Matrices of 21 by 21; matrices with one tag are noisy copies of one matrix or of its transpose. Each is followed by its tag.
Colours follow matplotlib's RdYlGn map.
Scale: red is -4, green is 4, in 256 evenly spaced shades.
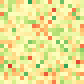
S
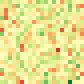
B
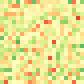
B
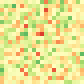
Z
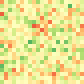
S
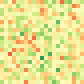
S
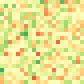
Z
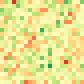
S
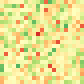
Z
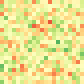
S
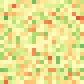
B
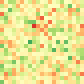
S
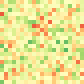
S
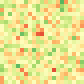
Z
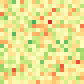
S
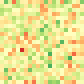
S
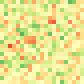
Z
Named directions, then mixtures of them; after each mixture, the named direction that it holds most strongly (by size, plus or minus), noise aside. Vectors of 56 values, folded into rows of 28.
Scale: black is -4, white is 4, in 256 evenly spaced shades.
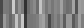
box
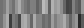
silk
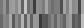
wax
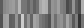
silk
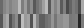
silk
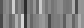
box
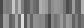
box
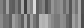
wax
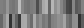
silk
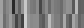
box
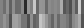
wax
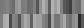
silk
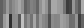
silk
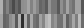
wax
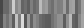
box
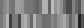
silk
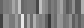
box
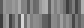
silk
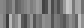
silk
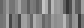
silk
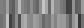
silk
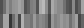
silk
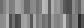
silk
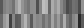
silk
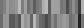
silk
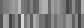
silk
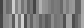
wax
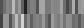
box
